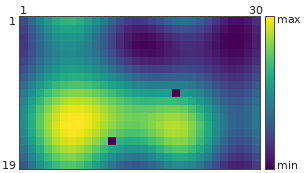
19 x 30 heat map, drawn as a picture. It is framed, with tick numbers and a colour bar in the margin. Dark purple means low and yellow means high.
Lone odd cells: 2, each lower than its neighbours. Ninth with the lowest average: top right. Calmest part: top right. Ninth with the highest average: bottom left.
